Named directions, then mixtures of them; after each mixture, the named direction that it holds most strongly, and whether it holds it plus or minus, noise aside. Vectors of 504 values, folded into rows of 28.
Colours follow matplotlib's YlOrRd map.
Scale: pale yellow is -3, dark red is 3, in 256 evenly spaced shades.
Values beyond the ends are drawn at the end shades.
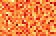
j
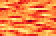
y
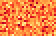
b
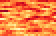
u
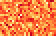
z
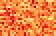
z, minus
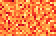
j, minus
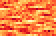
y, minus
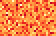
j, plus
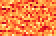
b, plus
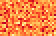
b, plus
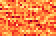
j, minus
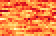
u, plus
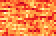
u, plus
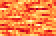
y, minus
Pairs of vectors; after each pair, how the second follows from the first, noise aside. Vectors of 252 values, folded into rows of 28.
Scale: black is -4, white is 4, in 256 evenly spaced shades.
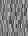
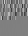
partly zeroed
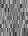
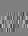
partly zeroed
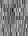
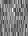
negated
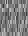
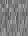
shrunk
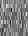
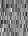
negated
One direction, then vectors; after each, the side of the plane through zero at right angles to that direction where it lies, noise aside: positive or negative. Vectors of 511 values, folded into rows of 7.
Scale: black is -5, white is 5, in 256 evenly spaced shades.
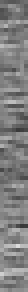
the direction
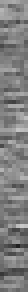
negative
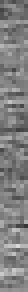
positive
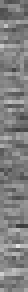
positive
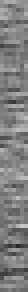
negative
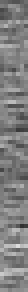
positive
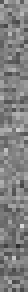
negative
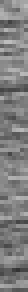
negative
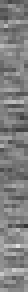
positive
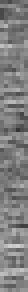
positive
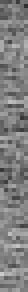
positive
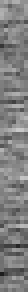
negative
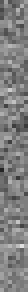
positive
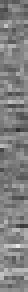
positive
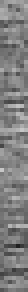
negative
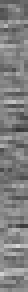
positive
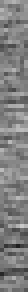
negative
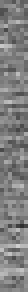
positive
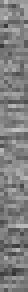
negative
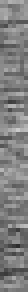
negative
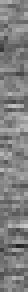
negative
